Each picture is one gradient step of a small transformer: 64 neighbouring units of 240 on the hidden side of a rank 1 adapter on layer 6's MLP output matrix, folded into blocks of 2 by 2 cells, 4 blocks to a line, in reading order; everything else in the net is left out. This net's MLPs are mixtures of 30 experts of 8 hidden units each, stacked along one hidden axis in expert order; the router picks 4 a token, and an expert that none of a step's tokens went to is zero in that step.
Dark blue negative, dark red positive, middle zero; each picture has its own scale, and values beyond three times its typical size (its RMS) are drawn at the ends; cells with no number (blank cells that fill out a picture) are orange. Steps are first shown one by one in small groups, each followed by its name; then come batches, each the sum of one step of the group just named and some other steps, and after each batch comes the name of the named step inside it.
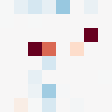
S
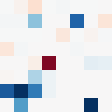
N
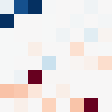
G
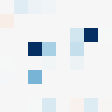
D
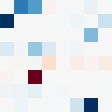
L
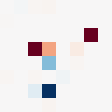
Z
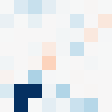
N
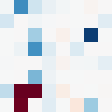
D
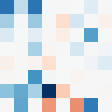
N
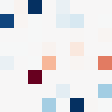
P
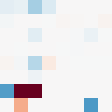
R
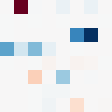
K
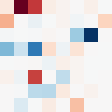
K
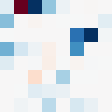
K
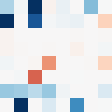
P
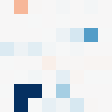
K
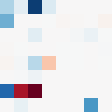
R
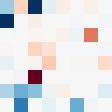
P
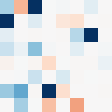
K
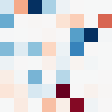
K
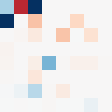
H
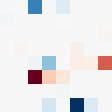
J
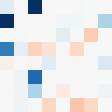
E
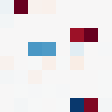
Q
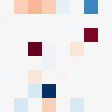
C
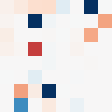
C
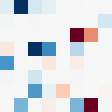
Q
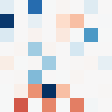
H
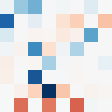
H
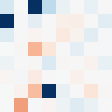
H
